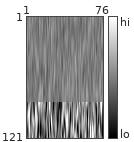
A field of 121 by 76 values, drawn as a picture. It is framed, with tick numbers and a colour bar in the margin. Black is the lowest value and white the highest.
Streaks run downward. The top part is calmer, up to a seam about 70% of the way down. Overall the values sit about 50% of the way up the scale. A few values lie far out on both sides of the bulk. The halves do not mirror each other.
